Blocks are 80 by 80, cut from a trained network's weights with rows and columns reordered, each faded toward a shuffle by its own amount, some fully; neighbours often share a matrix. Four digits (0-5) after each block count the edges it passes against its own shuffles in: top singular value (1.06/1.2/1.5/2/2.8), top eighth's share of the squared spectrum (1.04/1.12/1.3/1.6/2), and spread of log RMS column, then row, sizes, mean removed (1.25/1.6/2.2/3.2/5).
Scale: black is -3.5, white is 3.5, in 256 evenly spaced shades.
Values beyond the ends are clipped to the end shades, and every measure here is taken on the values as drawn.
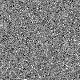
0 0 0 0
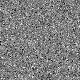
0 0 0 0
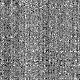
3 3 0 2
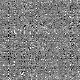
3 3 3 0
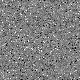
0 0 0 0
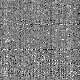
3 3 0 3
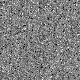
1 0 0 0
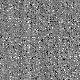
2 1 0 1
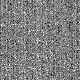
3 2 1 2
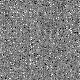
1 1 0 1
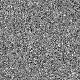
2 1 0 0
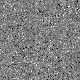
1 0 0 0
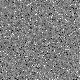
0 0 0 0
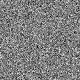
0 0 0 0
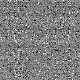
2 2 2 0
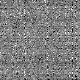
3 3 3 0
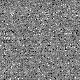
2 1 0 0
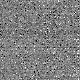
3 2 2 0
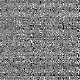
3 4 3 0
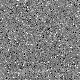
1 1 0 0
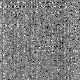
3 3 0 2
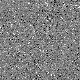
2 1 1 0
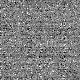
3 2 2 0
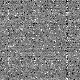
3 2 2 0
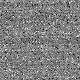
2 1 1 0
